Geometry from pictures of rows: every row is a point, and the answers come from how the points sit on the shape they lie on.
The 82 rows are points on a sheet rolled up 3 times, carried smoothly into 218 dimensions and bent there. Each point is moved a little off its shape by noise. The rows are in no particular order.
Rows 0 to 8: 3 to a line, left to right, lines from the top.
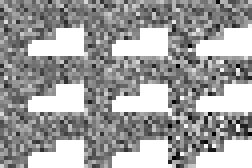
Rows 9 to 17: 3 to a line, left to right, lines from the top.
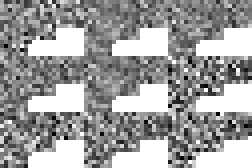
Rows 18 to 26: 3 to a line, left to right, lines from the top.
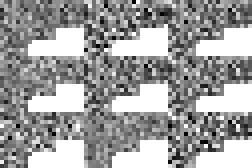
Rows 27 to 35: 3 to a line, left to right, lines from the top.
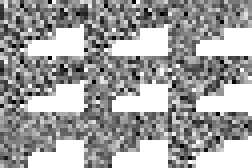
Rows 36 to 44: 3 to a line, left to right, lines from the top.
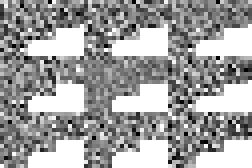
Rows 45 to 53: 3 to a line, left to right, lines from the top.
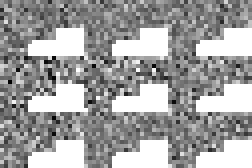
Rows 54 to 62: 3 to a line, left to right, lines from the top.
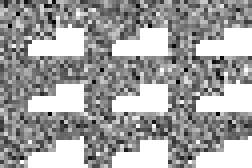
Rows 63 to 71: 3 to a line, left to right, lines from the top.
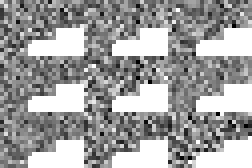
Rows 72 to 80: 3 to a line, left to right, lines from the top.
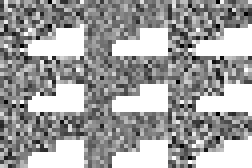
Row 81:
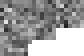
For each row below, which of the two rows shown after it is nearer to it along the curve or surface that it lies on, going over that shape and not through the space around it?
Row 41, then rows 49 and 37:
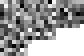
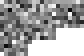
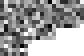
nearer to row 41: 37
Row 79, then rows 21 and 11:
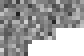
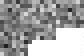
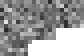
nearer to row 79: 11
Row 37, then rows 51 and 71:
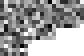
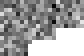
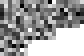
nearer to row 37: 71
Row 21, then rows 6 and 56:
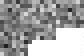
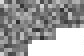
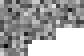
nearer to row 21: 56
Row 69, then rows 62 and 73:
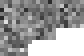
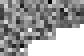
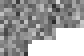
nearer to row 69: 73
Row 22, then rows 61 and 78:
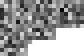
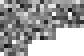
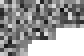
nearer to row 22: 78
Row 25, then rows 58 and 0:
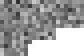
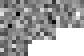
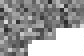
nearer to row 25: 0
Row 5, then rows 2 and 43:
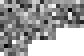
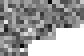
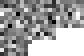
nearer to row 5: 2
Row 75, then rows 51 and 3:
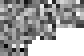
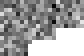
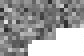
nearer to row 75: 51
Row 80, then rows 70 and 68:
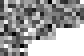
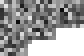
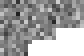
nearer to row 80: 70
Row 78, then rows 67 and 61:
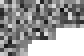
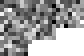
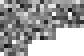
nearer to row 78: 61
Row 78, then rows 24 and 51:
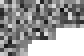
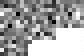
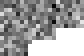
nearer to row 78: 51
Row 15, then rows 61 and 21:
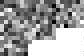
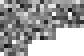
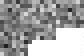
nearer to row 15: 61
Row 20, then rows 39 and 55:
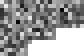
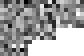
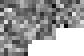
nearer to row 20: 55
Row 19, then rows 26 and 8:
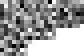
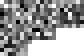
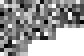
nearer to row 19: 26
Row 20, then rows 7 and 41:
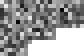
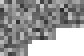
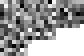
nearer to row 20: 7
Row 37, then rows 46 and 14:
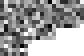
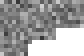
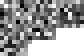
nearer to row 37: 14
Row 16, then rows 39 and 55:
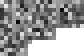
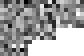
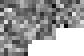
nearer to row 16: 55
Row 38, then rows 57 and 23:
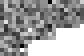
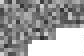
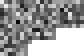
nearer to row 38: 23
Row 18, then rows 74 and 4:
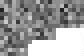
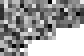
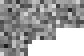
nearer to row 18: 4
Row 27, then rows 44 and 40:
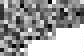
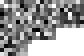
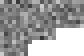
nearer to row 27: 44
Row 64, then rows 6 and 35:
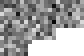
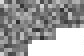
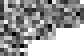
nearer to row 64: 6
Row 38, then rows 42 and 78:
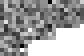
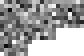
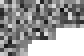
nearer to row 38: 78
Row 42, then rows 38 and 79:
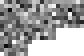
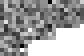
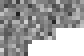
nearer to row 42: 38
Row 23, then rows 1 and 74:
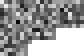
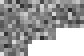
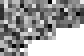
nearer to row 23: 1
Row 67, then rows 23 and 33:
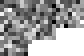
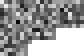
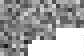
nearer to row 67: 23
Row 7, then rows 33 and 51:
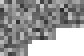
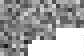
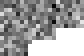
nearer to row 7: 33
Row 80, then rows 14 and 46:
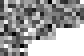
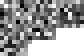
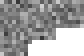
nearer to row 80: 14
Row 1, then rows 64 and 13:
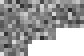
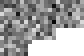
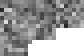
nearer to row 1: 13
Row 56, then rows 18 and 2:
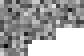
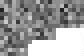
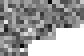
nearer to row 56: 18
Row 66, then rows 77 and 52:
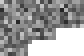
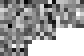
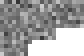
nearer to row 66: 52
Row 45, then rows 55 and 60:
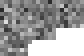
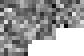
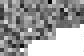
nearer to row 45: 55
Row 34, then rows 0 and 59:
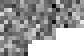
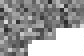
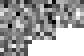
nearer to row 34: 0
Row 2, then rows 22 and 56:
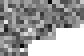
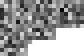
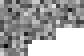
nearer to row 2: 22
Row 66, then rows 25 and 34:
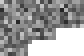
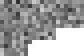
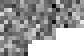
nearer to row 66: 25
